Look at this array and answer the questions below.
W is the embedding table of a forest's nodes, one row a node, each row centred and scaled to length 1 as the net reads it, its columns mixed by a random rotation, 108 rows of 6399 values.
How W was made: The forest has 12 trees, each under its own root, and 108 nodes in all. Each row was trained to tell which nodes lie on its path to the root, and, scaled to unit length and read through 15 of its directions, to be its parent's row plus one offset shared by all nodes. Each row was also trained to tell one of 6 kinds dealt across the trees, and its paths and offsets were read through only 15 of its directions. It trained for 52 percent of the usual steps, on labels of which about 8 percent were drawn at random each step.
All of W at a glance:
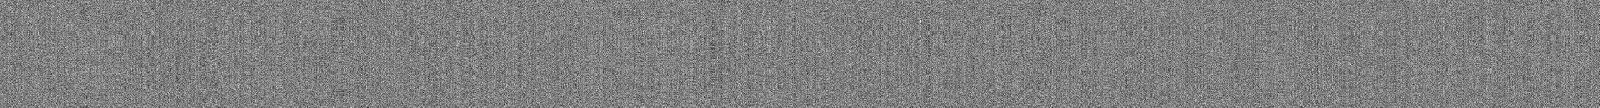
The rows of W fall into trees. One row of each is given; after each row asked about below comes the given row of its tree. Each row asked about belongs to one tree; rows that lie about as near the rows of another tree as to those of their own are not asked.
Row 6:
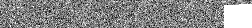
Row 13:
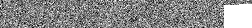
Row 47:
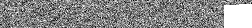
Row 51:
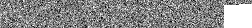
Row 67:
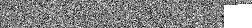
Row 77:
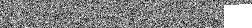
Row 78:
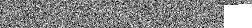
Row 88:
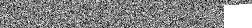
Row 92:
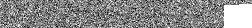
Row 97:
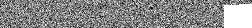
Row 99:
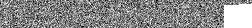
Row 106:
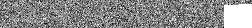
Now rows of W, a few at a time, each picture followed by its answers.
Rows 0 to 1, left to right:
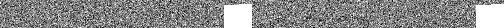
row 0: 106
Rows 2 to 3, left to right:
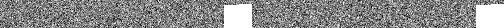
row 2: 67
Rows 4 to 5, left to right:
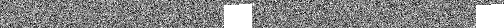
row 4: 77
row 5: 47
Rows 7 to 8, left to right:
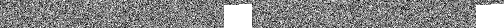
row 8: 99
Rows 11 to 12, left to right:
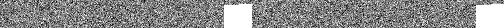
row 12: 6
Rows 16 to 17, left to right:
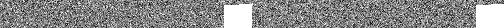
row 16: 47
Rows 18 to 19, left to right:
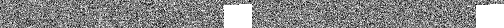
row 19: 106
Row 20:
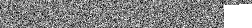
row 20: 88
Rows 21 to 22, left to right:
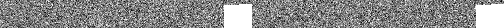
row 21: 77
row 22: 77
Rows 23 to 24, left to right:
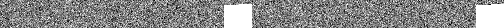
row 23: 106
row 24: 97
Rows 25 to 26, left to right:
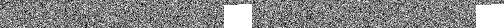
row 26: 13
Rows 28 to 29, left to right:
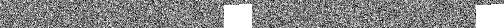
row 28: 13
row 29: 97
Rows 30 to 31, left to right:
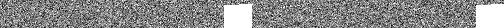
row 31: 106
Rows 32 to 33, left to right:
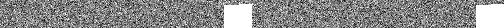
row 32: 106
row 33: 106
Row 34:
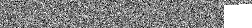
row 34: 106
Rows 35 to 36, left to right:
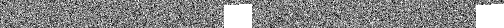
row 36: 77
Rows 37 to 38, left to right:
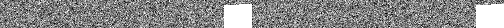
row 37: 47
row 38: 97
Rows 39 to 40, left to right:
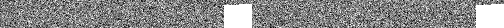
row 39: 67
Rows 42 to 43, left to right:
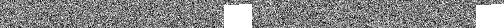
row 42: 77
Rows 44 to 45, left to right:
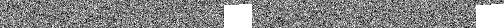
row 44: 88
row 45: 77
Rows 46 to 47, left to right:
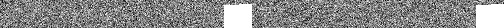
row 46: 13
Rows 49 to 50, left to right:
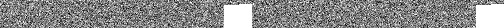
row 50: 47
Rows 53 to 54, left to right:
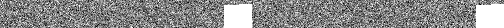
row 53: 67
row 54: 6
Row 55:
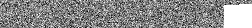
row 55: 97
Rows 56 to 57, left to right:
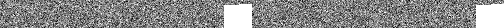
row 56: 77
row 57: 99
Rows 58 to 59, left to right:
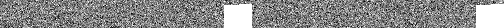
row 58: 97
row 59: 78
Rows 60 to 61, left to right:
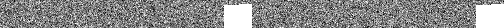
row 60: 92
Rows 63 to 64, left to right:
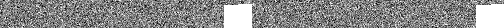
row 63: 78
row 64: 47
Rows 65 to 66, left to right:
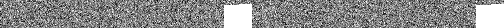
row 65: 99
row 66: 97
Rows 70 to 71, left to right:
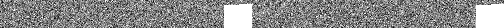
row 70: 13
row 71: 97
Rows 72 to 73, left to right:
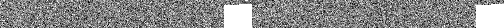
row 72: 77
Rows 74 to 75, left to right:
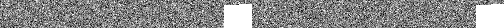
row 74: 97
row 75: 6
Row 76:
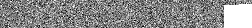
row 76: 67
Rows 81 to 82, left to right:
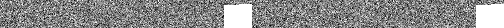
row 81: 67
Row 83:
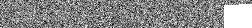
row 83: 106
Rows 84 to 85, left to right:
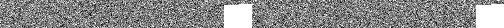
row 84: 6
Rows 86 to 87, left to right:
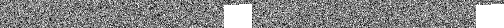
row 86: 97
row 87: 77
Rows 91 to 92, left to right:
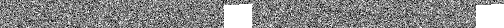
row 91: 77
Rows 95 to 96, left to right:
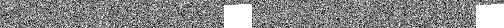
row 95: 106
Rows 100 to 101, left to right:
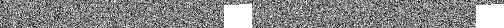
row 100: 13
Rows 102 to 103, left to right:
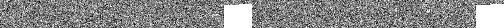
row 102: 88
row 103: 92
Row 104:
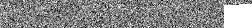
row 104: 51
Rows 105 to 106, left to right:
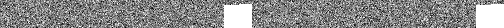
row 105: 97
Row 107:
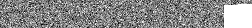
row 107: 106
